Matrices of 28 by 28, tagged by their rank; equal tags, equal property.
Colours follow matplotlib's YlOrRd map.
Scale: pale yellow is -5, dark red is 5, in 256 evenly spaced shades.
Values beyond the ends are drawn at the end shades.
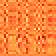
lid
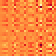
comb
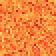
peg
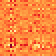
lid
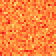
peg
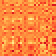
lid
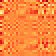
lid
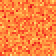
peg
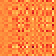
comb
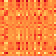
comb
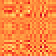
comb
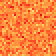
peg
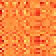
lid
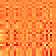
comb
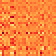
lid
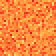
peg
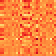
lid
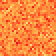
peg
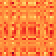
comb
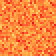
peg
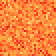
peg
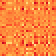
lid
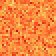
peg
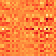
lid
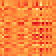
comb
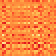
comb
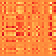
comb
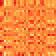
lid
